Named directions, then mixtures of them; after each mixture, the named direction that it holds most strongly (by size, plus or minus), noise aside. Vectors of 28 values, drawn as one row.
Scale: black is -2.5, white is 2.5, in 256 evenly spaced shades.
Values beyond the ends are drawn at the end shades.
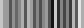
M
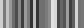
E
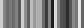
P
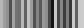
M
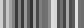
E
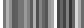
E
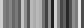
P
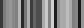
P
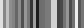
E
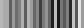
M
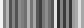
M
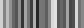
E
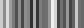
E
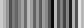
M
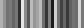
P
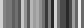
P
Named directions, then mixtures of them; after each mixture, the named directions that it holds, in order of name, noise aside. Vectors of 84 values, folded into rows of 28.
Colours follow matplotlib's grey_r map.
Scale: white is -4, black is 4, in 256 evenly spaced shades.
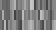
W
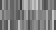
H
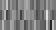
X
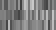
H, W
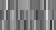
X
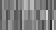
H, W, X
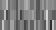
X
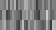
W, X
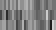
W, X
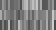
H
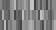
W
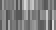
H, W, X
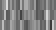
X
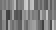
H, W, X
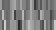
H, W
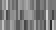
X
